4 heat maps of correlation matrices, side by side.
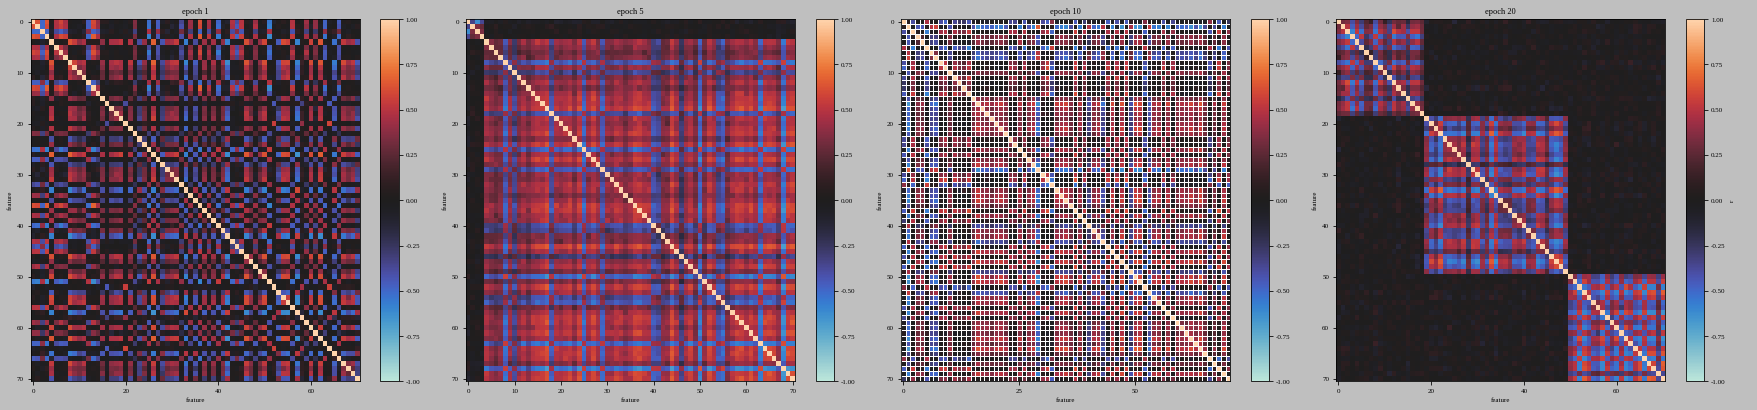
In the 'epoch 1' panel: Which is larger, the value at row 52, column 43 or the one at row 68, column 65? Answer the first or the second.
the first
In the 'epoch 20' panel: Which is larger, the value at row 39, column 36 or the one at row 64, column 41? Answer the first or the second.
the second
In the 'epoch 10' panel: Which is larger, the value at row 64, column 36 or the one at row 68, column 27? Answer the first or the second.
the first
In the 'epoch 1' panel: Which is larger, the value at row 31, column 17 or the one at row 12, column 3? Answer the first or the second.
the first
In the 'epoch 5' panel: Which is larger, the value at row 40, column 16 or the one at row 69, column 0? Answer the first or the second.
the second
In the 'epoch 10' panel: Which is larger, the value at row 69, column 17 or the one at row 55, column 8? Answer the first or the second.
the first
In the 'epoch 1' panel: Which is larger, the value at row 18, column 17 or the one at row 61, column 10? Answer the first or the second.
the first
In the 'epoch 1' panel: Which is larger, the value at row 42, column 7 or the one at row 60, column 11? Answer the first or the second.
the second
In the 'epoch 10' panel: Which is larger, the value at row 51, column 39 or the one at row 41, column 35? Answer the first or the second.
the second
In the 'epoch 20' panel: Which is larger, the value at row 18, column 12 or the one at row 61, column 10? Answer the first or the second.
the first
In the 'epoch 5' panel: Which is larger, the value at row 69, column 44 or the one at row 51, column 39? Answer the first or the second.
the first
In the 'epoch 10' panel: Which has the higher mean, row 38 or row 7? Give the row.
38
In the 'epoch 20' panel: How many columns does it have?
71
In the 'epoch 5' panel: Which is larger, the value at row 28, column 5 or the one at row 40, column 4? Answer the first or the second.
the first
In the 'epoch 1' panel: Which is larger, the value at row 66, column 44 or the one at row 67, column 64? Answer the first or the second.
the first
